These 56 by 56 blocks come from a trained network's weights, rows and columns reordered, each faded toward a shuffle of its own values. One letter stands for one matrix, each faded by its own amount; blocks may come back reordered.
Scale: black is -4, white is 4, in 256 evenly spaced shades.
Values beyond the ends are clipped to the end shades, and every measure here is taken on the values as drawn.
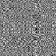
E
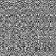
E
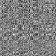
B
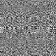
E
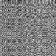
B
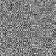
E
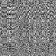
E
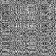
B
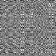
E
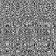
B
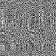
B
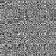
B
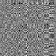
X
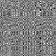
X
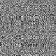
B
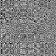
X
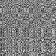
B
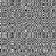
X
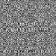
B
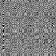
X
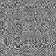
E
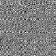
E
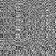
B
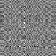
X
